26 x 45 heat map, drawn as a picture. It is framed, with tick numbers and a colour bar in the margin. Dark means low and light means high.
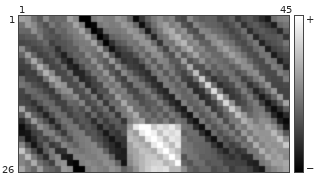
Overall the values sit about 40% of the way up the scale. The ninth with the highest average is the bottom middle. The grain runs diagonally down to the right. An odd patch, higher than its surroundings, sits in the bottom middle.
